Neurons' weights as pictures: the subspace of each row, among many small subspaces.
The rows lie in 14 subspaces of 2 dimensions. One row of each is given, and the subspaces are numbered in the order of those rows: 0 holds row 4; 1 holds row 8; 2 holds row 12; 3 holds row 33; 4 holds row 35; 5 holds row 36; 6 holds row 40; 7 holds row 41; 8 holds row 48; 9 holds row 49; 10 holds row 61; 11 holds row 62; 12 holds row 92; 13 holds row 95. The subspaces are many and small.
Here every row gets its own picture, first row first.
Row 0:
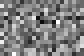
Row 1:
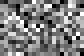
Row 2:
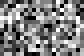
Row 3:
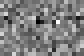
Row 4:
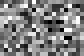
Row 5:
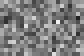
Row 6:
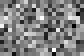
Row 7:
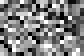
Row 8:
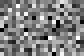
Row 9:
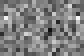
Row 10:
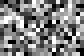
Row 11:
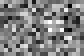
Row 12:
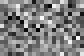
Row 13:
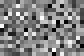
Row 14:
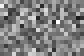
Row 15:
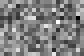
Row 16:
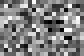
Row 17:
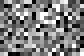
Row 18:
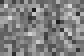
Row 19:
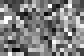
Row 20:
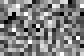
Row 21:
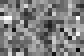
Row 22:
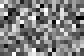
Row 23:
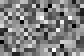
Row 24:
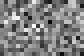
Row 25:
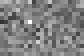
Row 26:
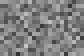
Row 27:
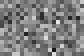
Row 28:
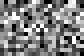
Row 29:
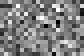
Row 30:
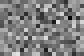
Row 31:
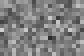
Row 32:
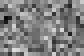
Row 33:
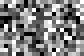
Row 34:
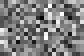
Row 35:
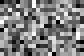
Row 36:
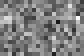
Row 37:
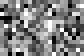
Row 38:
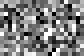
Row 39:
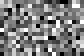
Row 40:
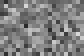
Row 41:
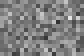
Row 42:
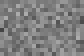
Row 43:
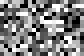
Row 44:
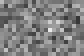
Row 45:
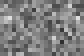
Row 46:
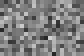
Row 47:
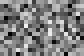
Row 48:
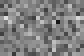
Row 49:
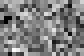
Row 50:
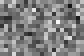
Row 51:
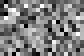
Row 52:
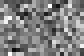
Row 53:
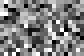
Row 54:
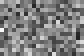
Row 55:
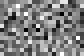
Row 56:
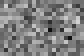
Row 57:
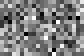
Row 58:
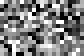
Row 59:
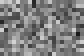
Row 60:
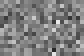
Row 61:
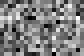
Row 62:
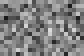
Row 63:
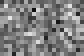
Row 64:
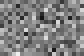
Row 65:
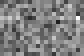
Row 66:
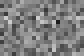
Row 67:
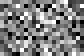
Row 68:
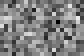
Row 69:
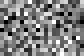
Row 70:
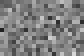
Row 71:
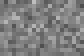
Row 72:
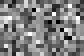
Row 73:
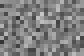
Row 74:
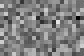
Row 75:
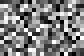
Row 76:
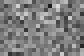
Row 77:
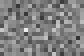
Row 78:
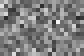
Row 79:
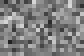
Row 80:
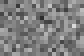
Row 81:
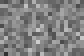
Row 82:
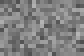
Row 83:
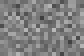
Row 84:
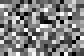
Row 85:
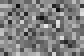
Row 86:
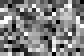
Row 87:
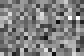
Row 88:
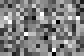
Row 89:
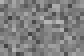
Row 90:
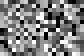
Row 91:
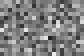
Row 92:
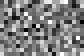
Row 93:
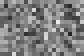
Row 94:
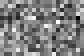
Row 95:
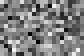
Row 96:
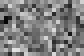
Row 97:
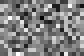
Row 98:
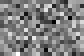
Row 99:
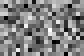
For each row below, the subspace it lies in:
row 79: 1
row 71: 12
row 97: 5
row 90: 13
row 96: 9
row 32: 9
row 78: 6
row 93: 13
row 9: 11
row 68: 3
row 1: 2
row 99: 8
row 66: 8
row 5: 2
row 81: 6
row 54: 4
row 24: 12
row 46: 1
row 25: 4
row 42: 4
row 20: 1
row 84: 11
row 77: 1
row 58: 13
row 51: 6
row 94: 10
